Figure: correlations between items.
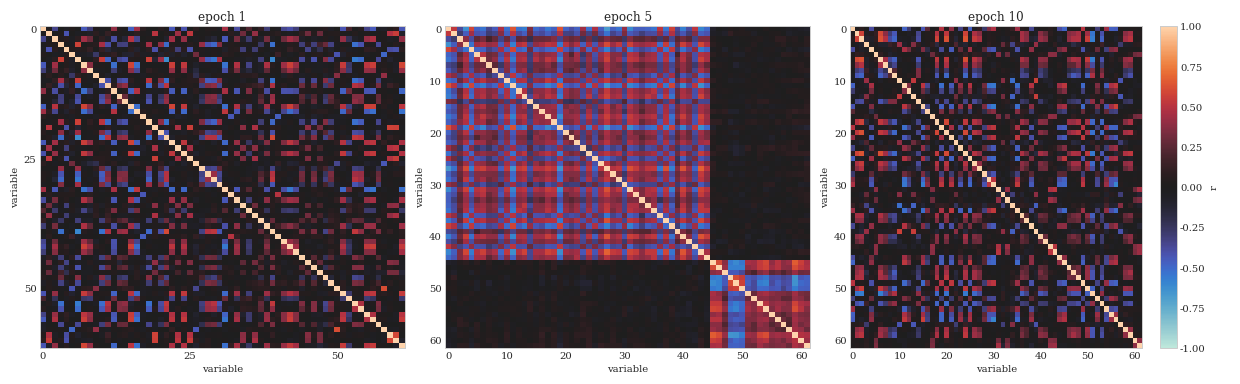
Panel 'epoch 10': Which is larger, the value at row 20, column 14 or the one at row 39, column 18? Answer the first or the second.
the second
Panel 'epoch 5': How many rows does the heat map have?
62
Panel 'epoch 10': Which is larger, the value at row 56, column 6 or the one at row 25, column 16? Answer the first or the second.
the first
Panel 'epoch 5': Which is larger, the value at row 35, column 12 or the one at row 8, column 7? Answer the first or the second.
the first
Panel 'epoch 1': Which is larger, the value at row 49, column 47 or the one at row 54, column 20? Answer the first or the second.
the first
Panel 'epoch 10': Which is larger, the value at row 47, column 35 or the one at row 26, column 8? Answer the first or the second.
the first
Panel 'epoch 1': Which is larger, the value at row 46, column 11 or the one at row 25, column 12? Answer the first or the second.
the first
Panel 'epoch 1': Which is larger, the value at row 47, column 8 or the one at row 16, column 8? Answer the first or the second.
the first
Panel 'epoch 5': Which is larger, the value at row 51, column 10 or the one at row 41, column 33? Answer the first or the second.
the second
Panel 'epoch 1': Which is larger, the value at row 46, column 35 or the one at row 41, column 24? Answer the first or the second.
the second
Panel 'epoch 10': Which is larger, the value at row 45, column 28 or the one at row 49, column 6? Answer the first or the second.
the first
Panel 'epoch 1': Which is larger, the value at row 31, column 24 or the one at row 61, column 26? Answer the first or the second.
the second
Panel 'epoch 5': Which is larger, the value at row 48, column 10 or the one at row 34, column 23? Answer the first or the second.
the first
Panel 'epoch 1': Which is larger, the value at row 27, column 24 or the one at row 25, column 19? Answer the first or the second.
the second
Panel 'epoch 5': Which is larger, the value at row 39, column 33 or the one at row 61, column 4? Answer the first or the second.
the first
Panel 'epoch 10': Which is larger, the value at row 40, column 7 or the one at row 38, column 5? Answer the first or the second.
the first
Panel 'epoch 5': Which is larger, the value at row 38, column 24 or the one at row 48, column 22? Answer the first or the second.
the second
